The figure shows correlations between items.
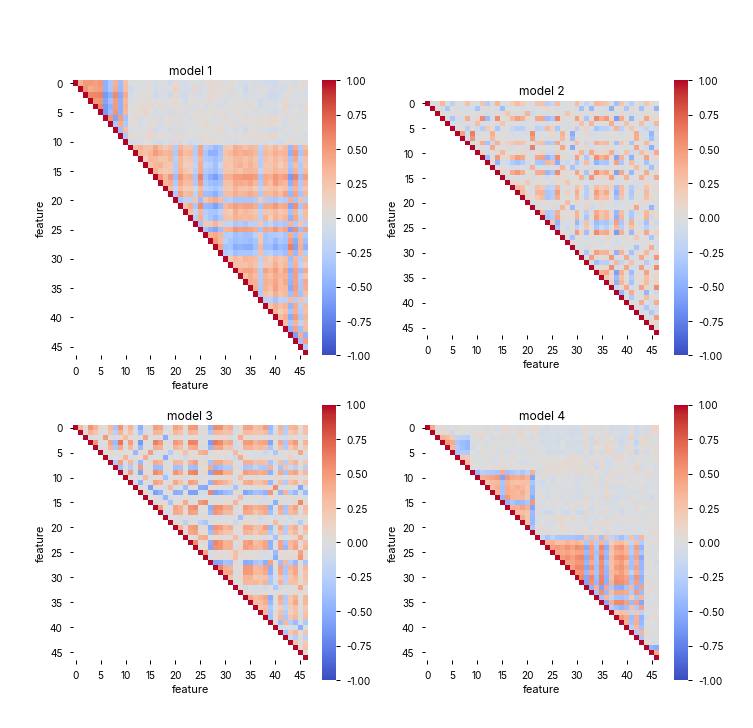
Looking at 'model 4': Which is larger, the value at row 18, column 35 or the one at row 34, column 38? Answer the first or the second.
the first
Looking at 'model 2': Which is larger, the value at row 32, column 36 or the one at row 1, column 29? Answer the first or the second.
the second
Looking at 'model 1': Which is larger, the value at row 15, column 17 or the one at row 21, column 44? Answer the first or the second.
the second
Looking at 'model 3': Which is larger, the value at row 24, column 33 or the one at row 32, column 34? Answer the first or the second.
the first
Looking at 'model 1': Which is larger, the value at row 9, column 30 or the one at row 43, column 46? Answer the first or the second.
the first
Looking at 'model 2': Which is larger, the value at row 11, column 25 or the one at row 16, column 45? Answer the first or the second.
the second
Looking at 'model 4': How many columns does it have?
47
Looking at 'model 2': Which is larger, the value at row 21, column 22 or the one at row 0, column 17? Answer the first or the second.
the second
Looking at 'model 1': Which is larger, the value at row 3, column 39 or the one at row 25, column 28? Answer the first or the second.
the first
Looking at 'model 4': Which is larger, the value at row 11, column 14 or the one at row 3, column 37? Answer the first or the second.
the first
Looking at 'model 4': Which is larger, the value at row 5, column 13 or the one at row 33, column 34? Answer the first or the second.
the first
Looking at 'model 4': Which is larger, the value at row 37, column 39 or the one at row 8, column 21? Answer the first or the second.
the first
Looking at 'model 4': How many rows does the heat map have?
47
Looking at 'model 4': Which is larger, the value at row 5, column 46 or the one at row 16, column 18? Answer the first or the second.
the second
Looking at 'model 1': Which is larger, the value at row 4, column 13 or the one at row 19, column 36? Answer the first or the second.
the second
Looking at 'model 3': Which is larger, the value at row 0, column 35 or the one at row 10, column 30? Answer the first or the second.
the first
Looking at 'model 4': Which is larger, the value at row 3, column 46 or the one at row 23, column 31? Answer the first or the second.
the second
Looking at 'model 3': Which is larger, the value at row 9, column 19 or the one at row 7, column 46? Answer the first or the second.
the second
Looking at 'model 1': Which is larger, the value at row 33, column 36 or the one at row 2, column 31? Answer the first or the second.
the first
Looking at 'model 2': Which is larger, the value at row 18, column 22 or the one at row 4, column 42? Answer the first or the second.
the first
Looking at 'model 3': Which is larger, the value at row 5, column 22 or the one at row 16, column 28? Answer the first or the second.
the second
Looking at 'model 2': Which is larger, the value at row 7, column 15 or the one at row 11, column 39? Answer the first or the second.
the second
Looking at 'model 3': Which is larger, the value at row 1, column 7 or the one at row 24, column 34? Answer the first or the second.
the second
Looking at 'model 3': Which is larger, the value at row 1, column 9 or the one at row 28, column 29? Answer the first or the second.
the second
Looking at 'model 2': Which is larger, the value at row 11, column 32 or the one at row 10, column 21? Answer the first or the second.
the second
